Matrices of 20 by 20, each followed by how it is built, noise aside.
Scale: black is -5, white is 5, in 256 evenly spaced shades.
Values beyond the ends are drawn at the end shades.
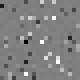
sparse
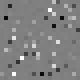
sparse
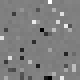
sparse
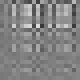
low rank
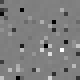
sparse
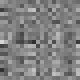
low rank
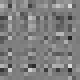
low rank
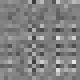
low rank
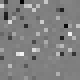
sparse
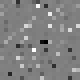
sparse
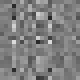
low rank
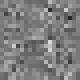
low rank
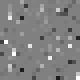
sparse
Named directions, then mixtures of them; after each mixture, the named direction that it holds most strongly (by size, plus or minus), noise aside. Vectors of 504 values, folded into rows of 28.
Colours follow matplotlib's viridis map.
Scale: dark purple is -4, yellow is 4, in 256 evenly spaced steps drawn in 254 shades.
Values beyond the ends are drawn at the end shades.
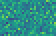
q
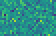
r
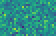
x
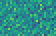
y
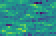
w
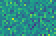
y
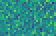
q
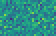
y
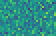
q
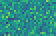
q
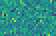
r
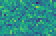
r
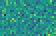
r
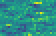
w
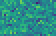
r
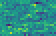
w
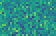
x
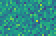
y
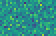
y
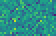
r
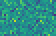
r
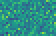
q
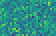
x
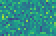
q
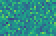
q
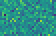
r
